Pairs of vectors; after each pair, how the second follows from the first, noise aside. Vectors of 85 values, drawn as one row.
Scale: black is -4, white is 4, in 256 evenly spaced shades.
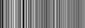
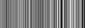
reversed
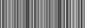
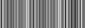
negated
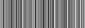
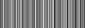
negated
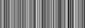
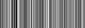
reversed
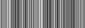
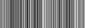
reversed
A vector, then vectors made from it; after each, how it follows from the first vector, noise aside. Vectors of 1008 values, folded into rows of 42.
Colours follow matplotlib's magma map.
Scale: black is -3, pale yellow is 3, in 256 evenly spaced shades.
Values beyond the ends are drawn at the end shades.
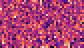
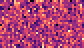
reversed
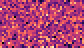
sign-scrambled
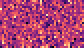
copied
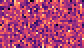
reversed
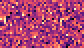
wrapped around
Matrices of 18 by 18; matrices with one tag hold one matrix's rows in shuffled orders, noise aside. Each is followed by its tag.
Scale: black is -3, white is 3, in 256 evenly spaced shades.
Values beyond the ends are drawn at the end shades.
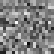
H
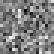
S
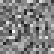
S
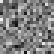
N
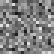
N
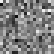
N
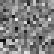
H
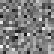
N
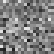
H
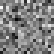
N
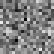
N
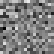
H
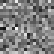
H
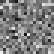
N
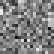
N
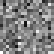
N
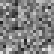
N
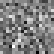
S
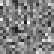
N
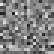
H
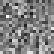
S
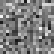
N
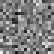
N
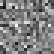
H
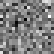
N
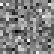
N
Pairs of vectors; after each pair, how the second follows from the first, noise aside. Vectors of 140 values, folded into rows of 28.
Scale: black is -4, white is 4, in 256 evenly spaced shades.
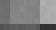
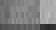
copied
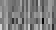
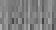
shrunk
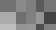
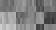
copied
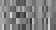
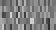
sign-scrambled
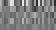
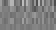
shrunk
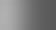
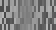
sign-scrambled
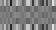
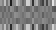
copied
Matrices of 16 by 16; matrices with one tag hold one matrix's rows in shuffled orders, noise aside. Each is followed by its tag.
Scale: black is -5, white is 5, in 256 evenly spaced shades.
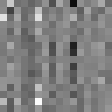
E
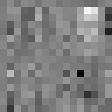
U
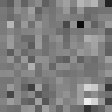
U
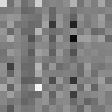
E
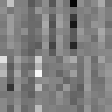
E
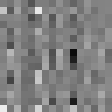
E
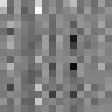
E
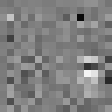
U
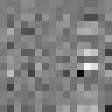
U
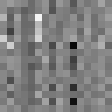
E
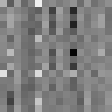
E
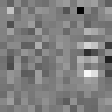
U
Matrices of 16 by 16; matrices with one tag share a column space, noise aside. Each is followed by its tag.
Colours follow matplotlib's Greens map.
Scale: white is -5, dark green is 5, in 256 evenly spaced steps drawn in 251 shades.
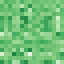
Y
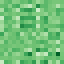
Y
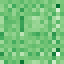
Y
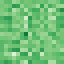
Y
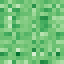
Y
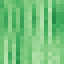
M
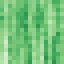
M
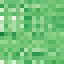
Y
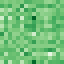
Y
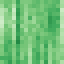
M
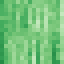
M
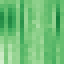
M
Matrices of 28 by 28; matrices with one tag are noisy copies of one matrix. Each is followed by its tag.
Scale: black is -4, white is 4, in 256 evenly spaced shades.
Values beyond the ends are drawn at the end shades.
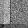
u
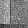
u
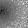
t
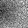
t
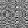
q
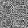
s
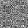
s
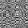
q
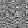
q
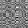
q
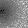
t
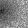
t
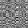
q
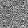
s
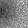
t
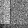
u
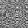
q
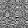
q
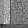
u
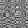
q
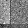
u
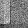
u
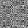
s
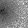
t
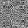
s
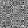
s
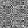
s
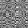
q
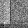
u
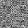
s
